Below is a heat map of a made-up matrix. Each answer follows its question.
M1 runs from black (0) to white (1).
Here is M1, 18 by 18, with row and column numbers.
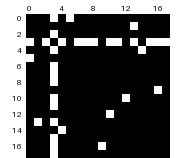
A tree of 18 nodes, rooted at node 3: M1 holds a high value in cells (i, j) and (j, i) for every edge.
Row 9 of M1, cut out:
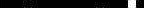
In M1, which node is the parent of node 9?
16
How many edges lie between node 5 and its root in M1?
2
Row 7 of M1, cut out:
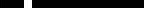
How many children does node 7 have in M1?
0
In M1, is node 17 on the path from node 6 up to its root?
no
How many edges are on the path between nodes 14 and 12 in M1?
4
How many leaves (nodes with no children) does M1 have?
12
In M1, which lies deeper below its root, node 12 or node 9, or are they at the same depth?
the same depth
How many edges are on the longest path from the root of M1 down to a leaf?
2
